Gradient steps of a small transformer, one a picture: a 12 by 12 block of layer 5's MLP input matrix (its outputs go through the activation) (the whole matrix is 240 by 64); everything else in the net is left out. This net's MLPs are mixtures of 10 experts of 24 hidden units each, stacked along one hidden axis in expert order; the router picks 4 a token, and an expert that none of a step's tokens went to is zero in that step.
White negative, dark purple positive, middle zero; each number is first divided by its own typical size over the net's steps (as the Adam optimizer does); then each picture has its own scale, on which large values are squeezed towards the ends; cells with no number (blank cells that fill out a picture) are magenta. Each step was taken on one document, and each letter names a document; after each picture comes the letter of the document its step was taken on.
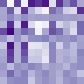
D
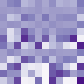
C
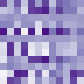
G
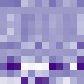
C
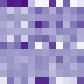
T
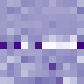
C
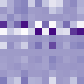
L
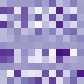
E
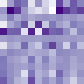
D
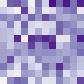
T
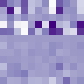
L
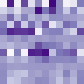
D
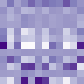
C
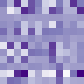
D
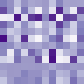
E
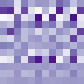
E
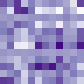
L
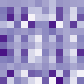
E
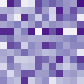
T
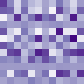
E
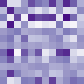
G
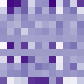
L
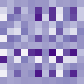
E
